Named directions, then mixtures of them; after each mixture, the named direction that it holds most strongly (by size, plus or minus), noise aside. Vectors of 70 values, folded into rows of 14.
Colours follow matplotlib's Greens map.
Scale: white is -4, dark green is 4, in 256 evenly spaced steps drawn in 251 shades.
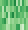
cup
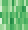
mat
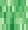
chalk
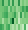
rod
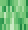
chalk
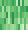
cup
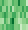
chalk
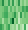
rod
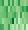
rod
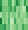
mat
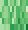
rod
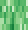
chalk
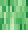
chalk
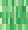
mat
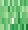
rod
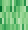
mat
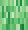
cup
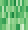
cup
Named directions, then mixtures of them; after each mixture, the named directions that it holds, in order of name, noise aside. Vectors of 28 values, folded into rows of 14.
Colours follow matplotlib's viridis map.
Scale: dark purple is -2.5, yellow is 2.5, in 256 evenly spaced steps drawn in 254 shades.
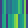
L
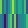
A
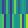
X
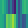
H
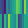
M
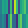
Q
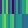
A, H, Q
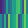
L, M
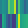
H, M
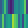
H, L, X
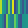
A, Q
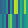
M, Q
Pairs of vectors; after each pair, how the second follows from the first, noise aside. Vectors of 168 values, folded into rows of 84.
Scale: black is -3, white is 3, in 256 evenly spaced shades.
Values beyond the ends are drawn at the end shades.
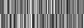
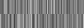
shrunk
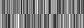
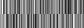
shuffled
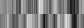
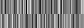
shuffled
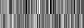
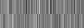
shrunk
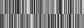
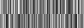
shuffled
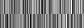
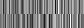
shuffled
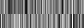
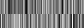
copied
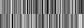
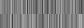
shrunk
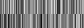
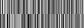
shuffled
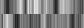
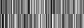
shuffled
